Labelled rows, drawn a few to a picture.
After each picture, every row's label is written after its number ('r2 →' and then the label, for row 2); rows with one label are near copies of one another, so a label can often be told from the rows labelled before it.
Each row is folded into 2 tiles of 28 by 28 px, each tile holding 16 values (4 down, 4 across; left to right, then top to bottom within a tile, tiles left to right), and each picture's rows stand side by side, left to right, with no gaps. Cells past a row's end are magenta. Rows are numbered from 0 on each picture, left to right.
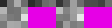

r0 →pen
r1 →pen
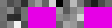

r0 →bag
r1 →pen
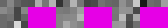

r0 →bag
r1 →pen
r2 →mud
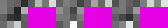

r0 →bag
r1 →bag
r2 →bag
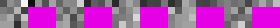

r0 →mud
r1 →mud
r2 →pen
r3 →pen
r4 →bag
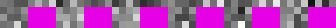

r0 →bag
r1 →pen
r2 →pen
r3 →bag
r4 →bag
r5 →mud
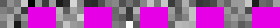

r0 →mud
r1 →pen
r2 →bag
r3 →pen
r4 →mud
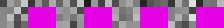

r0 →mud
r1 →mud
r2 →pen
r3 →mud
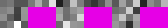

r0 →bag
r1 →pen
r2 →mud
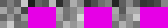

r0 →mud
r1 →pen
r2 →pen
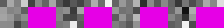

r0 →mud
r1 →bag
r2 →mud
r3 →bag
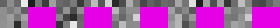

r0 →mud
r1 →bag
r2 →pen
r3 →mud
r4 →pen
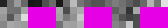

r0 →pen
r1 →pen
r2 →bag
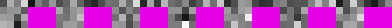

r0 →mud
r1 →pen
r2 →mud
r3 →bag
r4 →pen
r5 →bag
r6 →pen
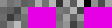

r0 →bag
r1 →mud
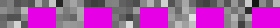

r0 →bag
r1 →pen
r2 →bag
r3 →pen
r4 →mud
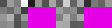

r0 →mud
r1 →mud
